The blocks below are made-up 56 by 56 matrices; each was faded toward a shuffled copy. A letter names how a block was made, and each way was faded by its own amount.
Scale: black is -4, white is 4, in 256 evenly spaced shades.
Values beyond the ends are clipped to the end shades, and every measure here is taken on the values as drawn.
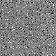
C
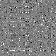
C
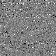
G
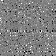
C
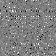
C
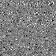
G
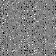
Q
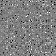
C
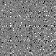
C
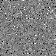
G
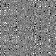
Q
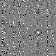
Q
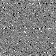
G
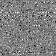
G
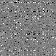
C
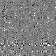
C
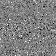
G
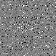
C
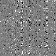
Q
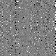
Q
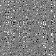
Q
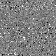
G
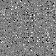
C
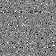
G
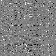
C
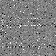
C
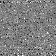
G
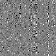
Q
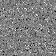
G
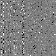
Q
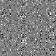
Q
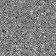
G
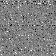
G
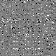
C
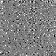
C
